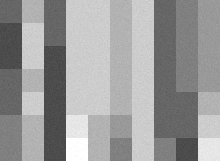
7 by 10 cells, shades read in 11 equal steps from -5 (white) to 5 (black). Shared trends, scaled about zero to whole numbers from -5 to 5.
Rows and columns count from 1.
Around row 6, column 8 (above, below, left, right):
1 0 -3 1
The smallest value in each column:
0 -3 1 -5 -3 -2 -3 0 0 -4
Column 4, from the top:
-3 -3 -3 -3 -3 -4 -5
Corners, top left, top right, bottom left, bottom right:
1 -1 0 -4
